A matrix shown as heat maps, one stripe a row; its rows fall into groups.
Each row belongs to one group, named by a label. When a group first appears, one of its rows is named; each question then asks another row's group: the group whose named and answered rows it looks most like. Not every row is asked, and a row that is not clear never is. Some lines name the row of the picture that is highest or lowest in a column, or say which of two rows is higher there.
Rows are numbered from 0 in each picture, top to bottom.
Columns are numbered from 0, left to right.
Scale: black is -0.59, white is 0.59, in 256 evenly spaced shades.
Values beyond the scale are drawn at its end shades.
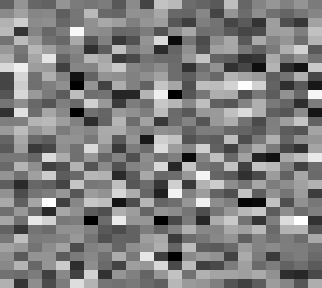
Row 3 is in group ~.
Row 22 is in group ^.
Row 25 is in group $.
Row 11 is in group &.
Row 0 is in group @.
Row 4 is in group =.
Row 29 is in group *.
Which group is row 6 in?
^
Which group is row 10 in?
=
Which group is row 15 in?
@
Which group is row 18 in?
=
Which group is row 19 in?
^
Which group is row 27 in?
*
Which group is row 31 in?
~
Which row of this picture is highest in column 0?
7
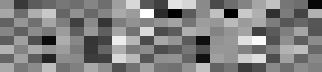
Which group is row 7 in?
^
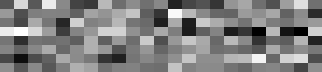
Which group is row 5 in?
^
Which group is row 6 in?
$
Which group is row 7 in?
~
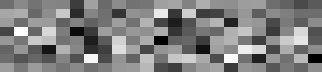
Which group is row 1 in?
*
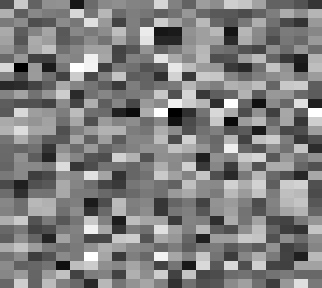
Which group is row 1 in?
~
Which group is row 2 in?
&
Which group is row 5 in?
^
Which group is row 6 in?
&
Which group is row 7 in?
~
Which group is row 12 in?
=
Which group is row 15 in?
=
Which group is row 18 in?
*
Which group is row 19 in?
&
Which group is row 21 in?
$
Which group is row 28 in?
&
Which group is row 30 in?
*
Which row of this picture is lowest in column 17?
7
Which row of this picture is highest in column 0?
7
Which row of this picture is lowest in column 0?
9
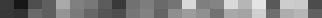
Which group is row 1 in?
$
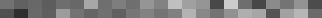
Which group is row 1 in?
$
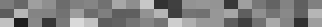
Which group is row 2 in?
~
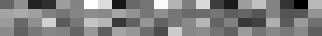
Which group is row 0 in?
&
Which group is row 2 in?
^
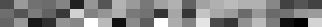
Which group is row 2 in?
&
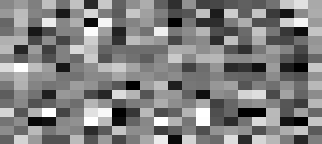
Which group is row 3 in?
&
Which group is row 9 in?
=
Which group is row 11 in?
&
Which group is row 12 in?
^
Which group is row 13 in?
&
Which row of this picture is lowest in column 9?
9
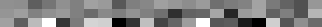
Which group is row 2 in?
^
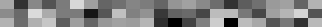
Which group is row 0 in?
~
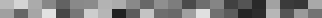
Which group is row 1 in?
^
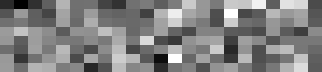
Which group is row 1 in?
@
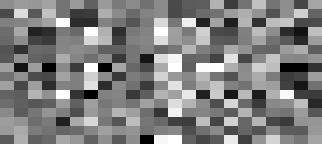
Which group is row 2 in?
*
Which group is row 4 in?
&
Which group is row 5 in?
$
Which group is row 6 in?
@
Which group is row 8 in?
&
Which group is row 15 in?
@
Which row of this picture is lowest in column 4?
13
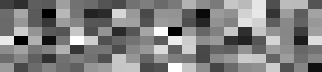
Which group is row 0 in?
$
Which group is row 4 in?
~
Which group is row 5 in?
*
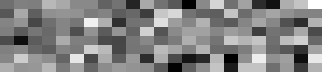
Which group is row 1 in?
@
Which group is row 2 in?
&
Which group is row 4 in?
$
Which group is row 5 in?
&
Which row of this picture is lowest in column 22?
3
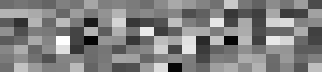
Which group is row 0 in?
@
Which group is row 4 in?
*
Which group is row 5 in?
*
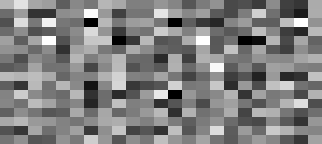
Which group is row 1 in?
&
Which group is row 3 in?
&
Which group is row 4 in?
^
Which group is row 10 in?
=
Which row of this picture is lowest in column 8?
4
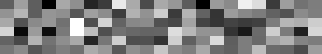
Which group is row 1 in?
*
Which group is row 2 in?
~
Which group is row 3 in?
~
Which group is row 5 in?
&
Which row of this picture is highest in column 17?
0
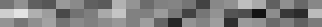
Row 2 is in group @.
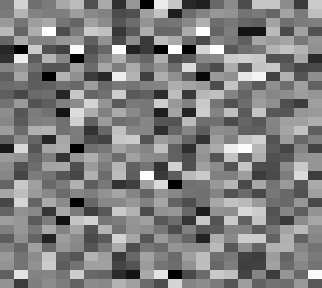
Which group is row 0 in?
@
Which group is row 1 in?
=
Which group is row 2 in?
^
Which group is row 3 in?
^
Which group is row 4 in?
@
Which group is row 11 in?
&
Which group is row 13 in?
~
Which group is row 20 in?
=
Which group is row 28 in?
^
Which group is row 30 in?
=
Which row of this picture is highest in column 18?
8
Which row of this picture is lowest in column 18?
3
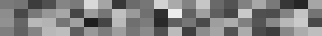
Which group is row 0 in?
&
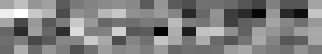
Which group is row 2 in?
~
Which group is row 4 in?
&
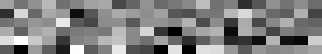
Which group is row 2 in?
*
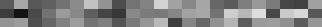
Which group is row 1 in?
$
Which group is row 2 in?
=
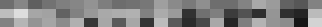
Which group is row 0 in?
&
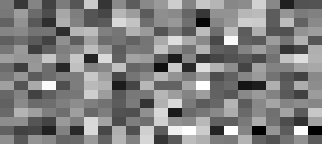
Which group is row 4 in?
@
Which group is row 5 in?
&
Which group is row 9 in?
^
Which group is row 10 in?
&
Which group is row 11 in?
@
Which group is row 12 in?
=
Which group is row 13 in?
&
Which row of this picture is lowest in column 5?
14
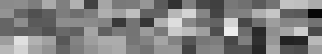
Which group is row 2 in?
@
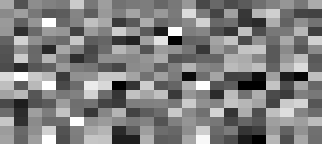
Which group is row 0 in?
~
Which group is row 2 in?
^
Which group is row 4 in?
=
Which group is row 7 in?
$
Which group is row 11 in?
$
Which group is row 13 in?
~
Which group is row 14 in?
^
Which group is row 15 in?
^
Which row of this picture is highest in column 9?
10
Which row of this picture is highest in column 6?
9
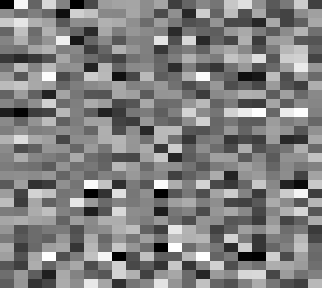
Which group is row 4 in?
*
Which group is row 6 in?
$
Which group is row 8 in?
^
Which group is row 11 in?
^
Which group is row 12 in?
$
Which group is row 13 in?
^
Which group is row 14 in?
@
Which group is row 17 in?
=
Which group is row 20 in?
&
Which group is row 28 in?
^
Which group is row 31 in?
&
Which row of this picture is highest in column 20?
12
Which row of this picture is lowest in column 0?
0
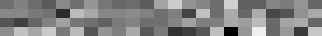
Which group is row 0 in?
@
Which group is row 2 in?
$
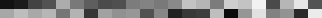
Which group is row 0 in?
$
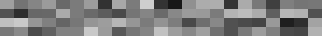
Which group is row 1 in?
$
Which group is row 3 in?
&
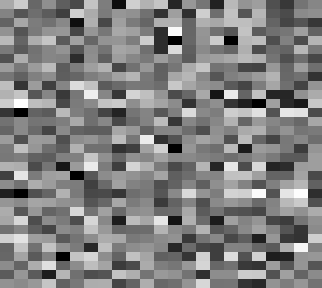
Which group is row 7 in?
^
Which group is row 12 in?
$
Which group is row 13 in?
=
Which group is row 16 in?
=
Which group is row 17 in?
&
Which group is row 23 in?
~
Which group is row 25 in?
&
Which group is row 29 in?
^
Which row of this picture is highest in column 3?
29
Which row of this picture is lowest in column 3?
30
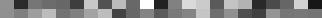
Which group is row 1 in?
^
